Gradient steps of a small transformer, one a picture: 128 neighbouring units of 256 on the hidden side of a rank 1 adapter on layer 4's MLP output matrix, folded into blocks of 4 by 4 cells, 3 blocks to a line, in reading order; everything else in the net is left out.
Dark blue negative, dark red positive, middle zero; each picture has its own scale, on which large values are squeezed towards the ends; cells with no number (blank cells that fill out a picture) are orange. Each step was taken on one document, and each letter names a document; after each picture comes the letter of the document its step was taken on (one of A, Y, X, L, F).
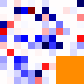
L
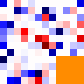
L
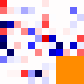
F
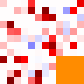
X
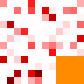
X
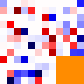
X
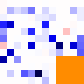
F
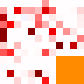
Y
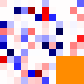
L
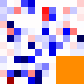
X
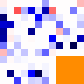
Y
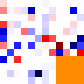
F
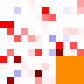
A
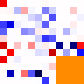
F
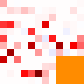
F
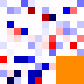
X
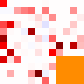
F
